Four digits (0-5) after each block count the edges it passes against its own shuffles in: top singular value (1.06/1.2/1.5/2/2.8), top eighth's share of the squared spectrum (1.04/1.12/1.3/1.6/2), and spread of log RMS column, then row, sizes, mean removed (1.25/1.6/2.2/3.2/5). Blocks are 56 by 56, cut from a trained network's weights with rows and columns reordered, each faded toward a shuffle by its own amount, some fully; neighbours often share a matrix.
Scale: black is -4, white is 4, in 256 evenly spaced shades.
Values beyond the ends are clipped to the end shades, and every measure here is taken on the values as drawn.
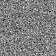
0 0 0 0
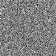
2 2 0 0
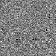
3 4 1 2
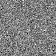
0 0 0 0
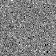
2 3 1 1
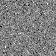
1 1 0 0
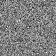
0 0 0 0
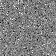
0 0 0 0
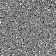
0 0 0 0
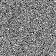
1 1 0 0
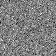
0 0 0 0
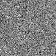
2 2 0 1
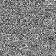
3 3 0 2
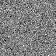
0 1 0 0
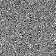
2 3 1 1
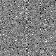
2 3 2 0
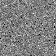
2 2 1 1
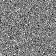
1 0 0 0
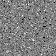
1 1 0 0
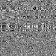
4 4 0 3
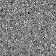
1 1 0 0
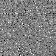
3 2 0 1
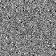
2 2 0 0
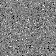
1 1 0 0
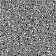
1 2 0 1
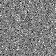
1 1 0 0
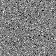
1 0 0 0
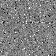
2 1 0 1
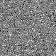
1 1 0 0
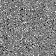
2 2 0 1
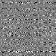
3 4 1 3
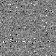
2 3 1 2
